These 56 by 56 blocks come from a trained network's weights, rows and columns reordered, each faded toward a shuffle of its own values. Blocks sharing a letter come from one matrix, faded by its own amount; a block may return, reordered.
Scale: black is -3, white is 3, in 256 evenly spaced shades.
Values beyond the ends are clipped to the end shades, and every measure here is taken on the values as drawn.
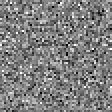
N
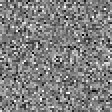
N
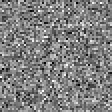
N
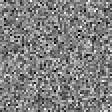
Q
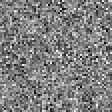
Q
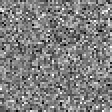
N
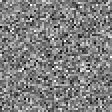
Q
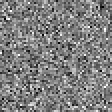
Q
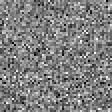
N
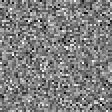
N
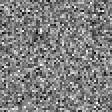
Q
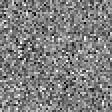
N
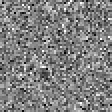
N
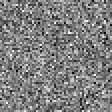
Q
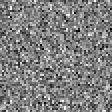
Q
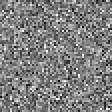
Q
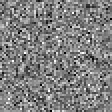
Q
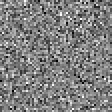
Q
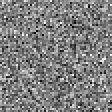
Q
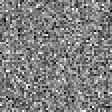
N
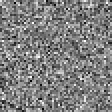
Q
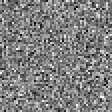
Q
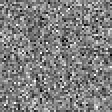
Q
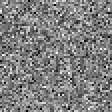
Q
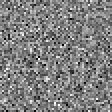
Q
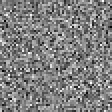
Q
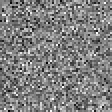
Q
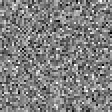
Q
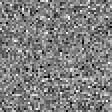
N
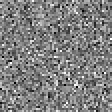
Q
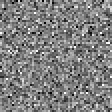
N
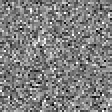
N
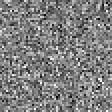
Q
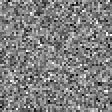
Q
